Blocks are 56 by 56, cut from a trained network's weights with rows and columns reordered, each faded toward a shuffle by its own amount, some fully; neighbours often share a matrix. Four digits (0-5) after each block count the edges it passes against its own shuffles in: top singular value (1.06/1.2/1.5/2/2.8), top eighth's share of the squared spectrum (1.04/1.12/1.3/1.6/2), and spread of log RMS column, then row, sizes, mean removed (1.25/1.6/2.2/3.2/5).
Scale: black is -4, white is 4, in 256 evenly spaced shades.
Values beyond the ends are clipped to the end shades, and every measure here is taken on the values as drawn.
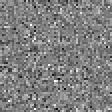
2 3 1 1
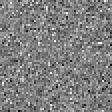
0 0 0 0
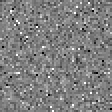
1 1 0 0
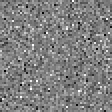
0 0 0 0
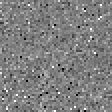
1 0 0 0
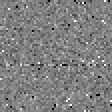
2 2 0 1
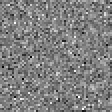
0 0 0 0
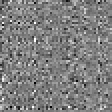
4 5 3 3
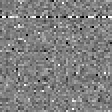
3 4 0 2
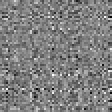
4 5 3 3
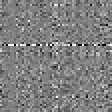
3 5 1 3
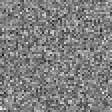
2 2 0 0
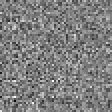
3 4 2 2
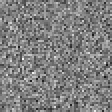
1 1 0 0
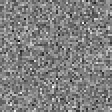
1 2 0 0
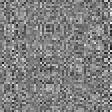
4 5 3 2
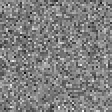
0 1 0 0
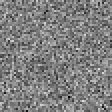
1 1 0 0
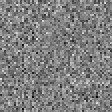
3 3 1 0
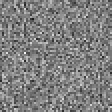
3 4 1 1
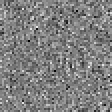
2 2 0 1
